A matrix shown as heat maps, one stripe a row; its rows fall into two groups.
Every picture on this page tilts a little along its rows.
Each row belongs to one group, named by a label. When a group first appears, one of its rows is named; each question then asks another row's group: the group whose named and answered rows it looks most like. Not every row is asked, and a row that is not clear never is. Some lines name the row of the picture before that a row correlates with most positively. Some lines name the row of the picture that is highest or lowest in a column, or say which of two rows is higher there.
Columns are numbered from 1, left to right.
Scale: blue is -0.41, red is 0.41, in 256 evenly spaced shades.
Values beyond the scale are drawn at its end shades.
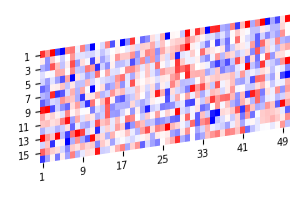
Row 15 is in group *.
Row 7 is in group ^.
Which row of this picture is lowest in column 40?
1
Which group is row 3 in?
^
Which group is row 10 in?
^
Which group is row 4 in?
*
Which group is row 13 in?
*
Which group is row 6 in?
^
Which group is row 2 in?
^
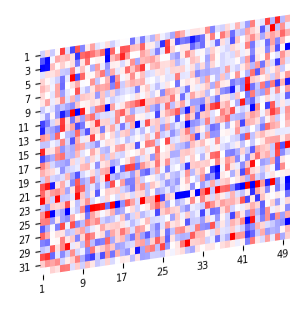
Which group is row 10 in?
^
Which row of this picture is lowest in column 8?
10
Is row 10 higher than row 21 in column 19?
Yes
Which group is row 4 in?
^
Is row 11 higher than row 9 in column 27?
No
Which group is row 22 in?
*
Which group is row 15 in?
*
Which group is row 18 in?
*
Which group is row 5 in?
^
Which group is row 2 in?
^
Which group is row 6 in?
*
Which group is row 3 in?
^
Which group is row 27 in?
*
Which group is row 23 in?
^
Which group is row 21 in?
*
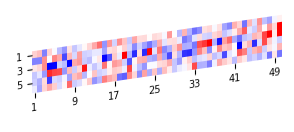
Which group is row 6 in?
*
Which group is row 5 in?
^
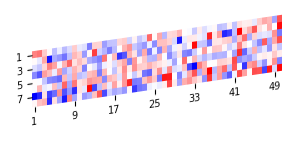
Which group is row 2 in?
^
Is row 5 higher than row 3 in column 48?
No
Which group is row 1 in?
*
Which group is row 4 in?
^
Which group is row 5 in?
^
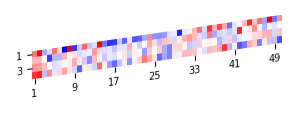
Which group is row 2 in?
^
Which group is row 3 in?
*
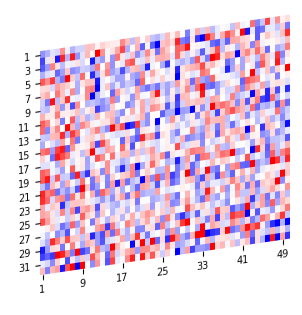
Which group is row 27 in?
^
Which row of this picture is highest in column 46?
1
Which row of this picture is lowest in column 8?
32
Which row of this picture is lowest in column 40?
5
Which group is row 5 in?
^
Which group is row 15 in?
*
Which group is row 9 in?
*
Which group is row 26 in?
^
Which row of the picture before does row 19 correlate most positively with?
4
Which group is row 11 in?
^
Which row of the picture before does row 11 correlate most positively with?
4
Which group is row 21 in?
*
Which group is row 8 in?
^
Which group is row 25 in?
*
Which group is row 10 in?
*
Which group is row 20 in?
^
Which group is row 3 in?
^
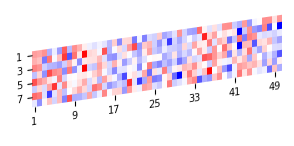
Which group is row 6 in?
*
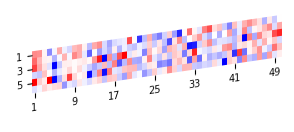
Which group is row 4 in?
*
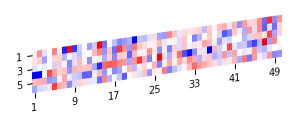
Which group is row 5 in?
^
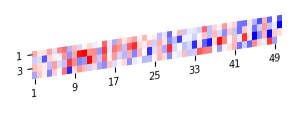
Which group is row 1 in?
^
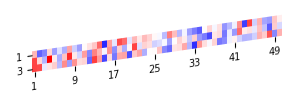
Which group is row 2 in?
*
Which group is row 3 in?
*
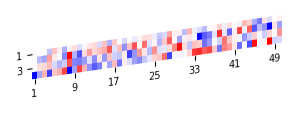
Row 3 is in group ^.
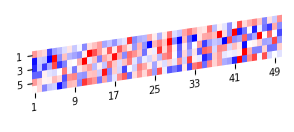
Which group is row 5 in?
*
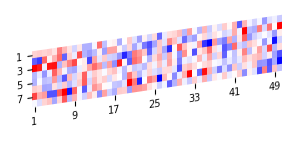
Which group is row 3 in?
*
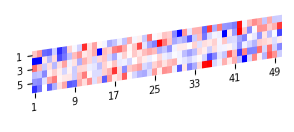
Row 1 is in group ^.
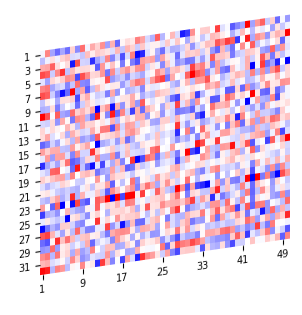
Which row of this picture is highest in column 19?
23
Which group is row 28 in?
^
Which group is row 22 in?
^
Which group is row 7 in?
^
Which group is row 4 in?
*
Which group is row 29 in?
^
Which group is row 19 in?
*
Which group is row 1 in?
^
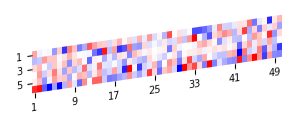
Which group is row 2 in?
*
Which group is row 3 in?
*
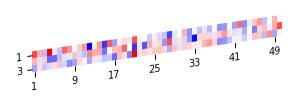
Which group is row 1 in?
*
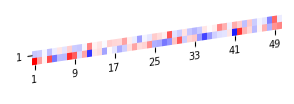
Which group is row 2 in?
*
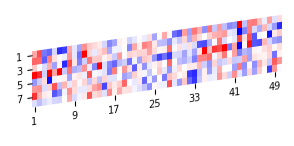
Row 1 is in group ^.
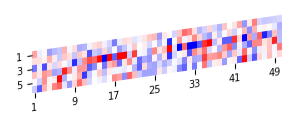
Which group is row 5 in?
^
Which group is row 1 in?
^
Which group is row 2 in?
*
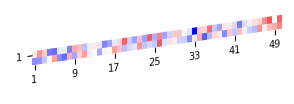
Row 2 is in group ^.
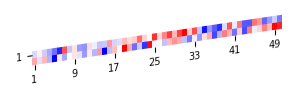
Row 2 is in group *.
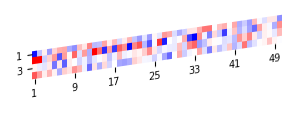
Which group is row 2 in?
*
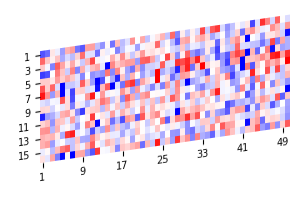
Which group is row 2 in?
*
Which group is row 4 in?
^
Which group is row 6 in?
*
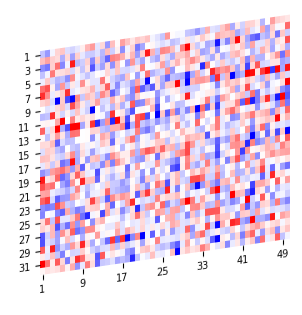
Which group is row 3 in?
^
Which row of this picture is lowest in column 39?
8
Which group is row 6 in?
*
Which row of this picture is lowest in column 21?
29
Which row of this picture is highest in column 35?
7
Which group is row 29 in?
*
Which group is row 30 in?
*
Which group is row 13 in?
*
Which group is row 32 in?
*
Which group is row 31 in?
*
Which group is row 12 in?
*
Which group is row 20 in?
*
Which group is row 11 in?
*
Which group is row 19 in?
*
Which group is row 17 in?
^
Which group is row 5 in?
^
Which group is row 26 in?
^
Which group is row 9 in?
*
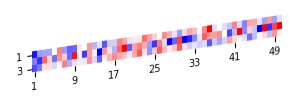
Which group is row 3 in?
^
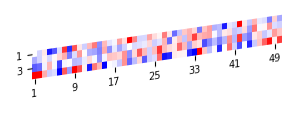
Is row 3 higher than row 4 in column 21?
Yes
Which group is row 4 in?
*
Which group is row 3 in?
^
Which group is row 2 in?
*
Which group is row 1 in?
^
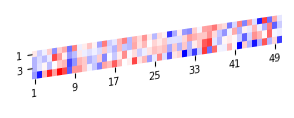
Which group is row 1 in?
^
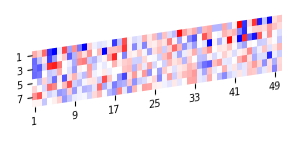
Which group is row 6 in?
*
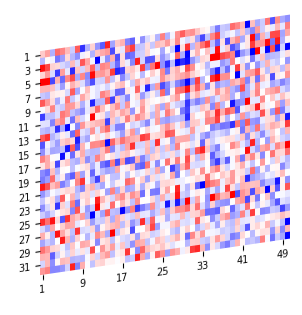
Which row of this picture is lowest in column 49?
28
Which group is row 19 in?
^
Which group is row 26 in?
^
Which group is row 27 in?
*
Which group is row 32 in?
^
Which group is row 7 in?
^
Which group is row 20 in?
*
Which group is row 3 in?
*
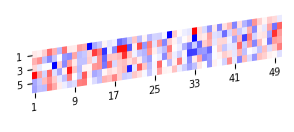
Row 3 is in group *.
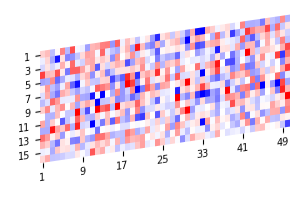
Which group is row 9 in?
*
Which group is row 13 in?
*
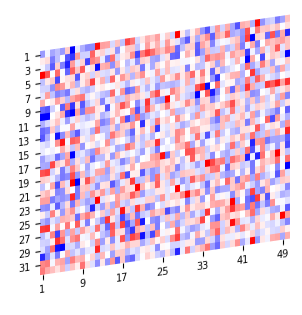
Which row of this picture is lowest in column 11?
24
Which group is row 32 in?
*
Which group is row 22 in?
^
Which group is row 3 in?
^
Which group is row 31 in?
*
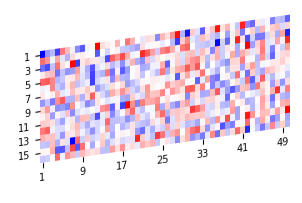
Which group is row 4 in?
^
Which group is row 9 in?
^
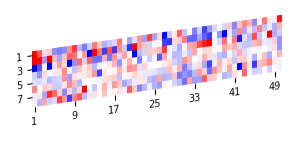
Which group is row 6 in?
*
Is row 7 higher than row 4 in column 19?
No
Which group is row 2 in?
*
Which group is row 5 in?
^
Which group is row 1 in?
*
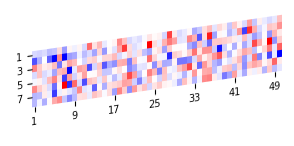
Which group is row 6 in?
^
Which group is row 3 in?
*
